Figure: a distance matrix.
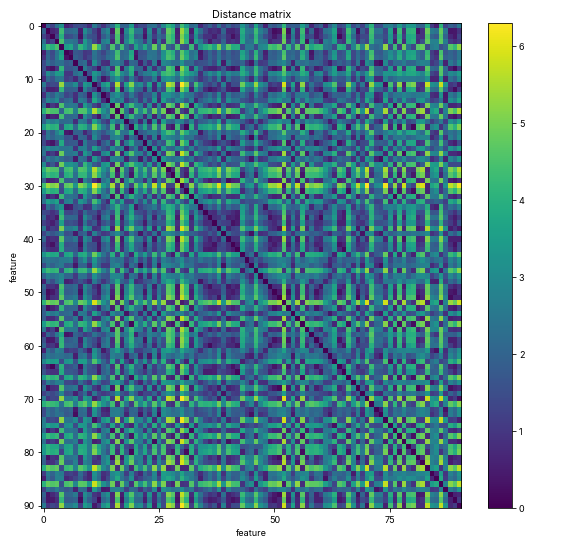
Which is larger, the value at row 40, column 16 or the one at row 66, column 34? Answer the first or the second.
the first
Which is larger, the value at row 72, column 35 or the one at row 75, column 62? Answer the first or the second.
the first
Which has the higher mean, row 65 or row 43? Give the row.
43
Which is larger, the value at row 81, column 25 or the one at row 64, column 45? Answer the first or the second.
the first
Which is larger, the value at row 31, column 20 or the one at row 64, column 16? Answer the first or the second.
the second
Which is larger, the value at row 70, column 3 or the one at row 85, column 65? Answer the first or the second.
the second
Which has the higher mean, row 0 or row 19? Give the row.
19
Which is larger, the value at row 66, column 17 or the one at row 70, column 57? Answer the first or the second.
the first
